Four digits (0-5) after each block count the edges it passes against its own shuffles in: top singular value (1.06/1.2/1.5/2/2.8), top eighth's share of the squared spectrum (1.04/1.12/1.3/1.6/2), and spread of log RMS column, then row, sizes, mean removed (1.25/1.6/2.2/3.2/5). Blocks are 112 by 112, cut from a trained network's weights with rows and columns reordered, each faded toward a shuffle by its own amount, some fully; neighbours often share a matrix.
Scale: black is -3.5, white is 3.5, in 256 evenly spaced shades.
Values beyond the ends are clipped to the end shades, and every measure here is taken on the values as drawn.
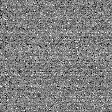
3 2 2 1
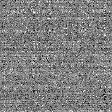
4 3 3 0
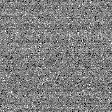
3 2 2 0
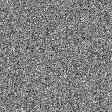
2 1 0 1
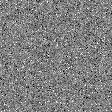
0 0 0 0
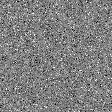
0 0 0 0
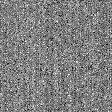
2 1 0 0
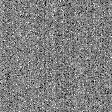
2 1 0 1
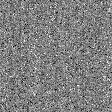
1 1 0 0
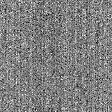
3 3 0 2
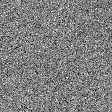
0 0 0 0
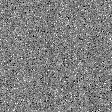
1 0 0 0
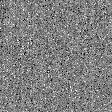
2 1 0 0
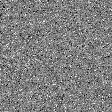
0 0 0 0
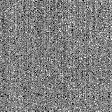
3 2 0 2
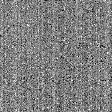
3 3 0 2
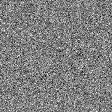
2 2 0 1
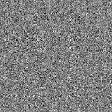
3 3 2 2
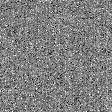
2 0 0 0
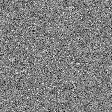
1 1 0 0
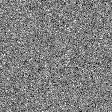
1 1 0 0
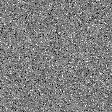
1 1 0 1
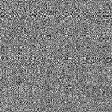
4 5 1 3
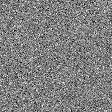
1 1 0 0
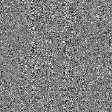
3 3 3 1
